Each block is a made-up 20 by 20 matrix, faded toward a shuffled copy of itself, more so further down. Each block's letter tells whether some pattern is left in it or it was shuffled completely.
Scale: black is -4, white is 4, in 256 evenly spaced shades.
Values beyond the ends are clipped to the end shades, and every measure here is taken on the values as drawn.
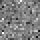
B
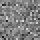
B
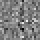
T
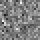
B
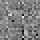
T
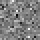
B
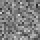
B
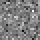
B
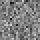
B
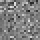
T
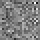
T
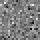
B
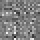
T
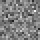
B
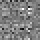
T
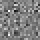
T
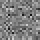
T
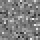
B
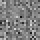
T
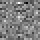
T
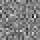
T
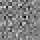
T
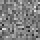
B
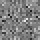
T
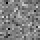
B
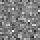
B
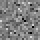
B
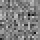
T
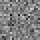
T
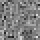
T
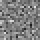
B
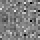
T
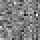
T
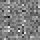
T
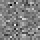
T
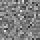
B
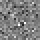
B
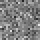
B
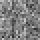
T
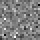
B
